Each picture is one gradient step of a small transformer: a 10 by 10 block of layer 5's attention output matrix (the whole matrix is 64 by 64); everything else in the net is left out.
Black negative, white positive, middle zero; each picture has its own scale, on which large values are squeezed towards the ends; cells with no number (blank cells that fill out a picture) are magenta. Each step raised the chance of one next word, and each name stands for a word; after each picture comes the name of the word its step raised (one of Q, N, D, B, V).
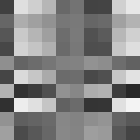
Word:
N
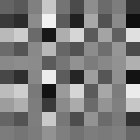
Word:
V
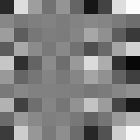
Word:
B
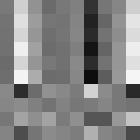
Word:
N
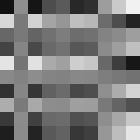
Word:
B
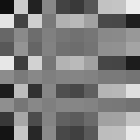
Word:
B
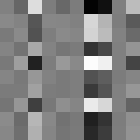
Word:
B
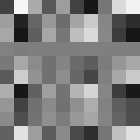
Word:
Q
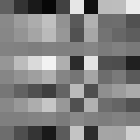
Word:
B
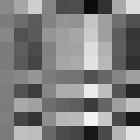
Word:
Q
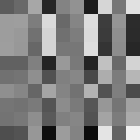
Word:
Q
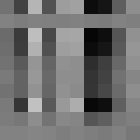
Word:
N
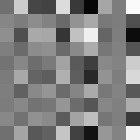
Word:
Q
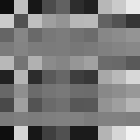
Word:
Q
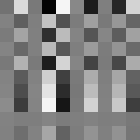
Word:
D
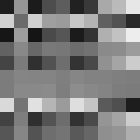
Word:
D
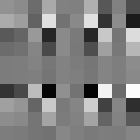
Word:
V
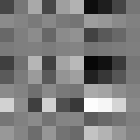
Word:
D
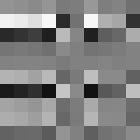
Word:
V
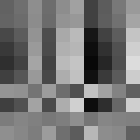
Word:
N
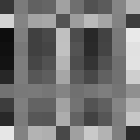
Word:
N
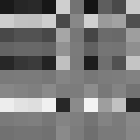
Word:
D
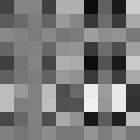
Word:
D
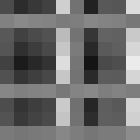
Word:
N
